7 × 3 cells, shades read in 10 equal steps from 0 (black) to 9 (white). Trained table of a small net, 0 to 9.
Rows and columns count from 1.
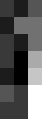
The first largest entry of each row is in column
3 2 3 3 3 3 3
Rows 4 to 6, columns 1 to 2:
2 0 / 1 0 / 3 2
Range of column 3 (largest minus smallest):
6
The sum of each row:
6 9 7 8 8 14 13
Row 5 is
1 0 7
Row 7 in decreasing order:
9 2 2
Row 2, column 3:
4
